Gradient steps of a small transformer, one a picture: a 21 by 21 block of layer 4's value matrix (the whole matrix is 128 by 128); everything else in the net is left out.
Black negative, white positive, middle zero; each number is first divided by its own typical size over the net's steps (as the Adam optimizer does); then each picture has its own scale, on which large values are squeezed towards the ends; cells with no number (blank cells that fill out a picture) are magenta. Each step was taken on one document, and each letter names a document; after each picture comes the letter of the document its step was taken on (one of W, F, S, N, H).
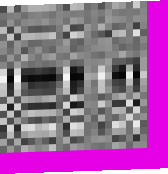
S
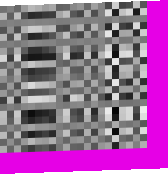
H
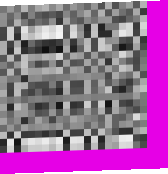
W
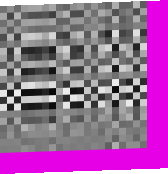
S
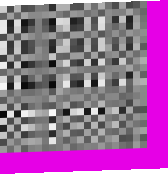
S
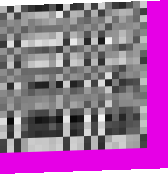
W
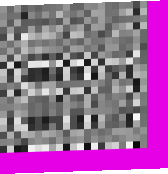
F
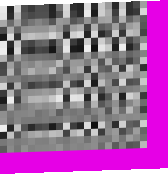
F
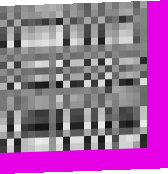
W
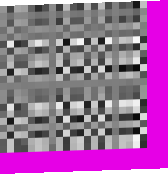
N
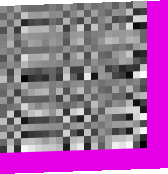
N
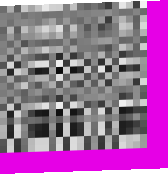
W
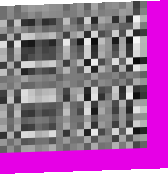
F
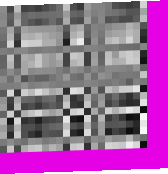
N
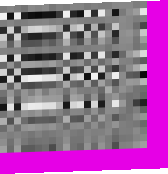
H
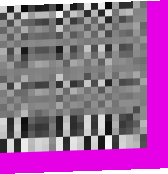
W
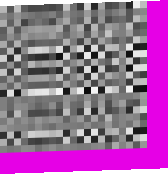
F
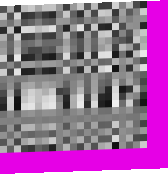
H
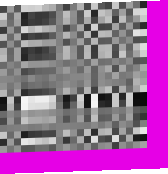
H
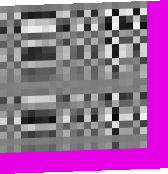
H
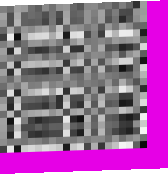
N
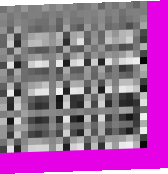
N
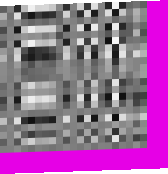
H
